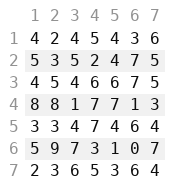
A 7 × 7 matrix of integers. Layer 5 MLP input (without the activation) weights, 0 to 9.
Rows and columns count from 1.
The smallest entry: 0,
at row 6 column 6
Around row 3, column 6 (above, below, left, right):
7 1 6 5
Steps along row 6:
up down down down down up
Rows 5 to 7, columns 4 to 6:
7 4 6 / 3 1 0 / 5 3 6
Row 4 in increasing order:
1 1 3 7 7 8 8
